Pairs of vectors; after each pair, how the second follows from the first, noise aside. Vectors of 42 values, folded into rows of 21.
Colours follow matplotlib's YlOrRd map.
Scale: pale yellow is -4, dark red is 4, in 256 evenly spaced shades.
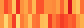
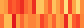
reversed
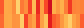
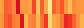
negated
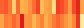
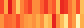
shuffled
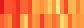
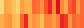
negated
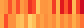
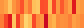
shuffled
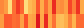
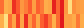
shuffled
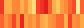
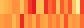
sign-scrambled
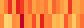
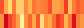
negated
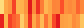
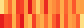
sign-scrambled
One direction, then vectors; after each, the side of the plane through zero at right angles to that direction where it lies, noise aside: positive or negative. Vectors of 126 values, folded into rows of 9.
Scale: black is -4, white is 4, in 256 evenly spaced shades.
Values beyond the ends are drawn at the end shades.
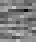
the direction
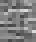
negative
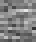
negative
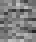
positive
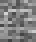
negative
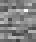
negative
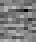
positive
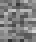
negative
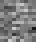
negative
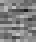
positive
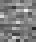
negative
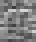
negative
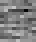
positive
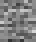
negative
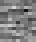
positive
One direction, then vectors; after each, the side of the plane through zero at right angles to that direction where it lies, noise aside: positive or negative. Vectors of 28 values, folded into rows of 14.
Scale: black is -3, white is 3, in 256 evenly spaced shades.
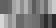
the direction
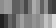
negative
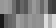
negative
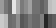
positive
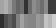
negative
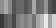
negative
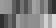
negative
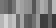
positive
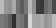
negative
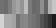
positive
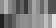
negative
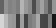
positive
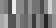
positive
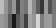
negative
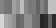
positive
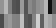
negative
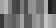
negative
